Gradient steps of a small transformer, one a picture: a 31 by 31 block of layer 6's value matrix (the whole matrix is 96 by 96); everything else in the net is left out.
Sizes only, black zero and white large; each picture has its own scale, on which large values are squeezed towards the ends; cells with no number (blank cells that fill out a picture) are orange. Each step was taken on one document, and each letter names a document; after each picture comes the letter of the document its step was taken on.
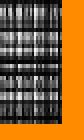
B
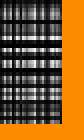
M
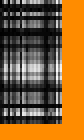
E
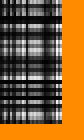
E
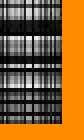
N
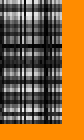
N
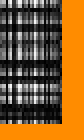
B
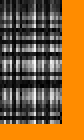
M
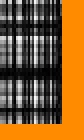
B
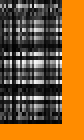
E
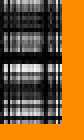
E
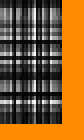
M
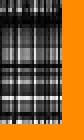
B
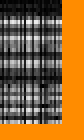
N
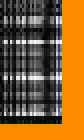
E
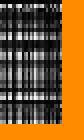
B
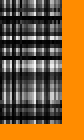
M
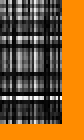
B
